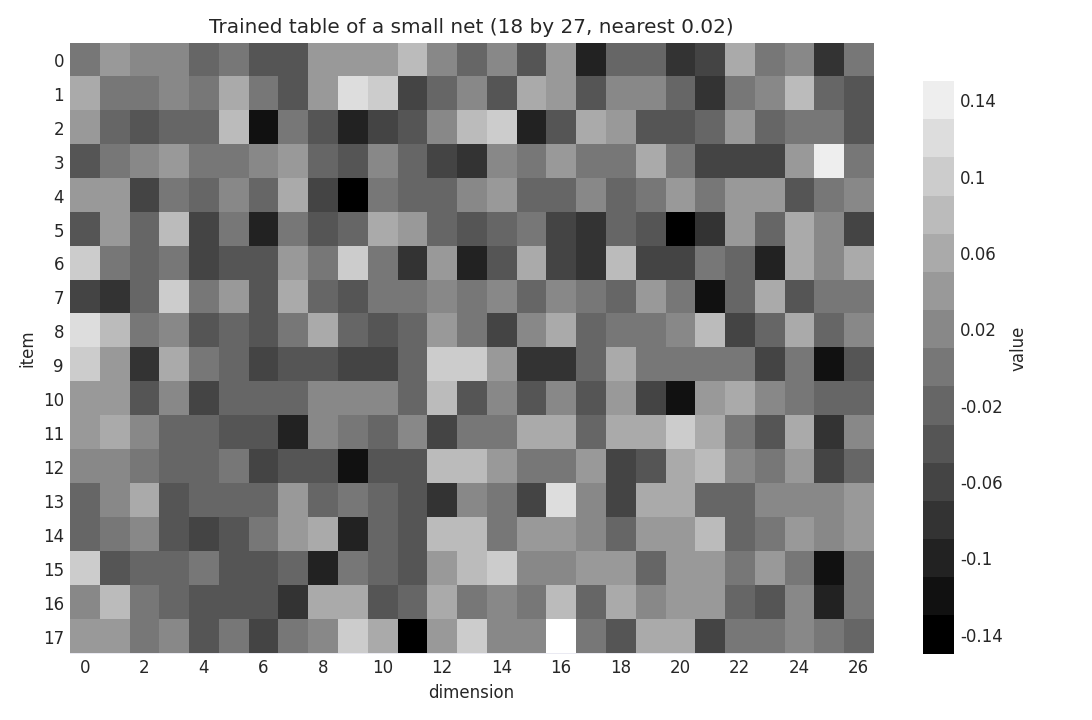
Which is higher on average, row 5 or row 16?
row 16
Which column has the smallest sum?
6
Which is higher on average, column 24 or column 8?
column 24
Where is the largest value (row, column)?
17 16
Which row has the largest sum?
17
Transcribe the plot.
Title: Trained table of a small net (18 by 27, nearest 0.02)
x-axis: dimension, ticks 0 2 4 6 8 10 12 14 16 18 20 22 24 26
y-axis: item, ticks 0 1 2 3 4 5 6 7 8 9 10 11 12 13 14 15 16 17 (0 at the top)
Colour bar: value, ticks -0.14 -0.1 -0.06 -0.02 0.02 0.06 0.1 0.14
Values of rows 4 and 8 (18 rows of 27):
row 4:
0.04 0.04 -0.06 0 -0.02 0.02 -0.02 0.06 -0.06 -0.14 0 -0.02 -0.02 0.02 0.04 -0.02 -0.02 0.02 -0.02 0 0.04 0 0.04 0.04 -0.04 0 0.02
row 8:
0.12 0.08 0 0.02 -0.04 -0.02 -0.04 0 0.06 -0.02 -0.04 -0.02 0.04 0 -0.06 0.02 0.06 -0.02 0 0 0.02 0.08 -0.06 -0.02 0.06 -0.02 0.02
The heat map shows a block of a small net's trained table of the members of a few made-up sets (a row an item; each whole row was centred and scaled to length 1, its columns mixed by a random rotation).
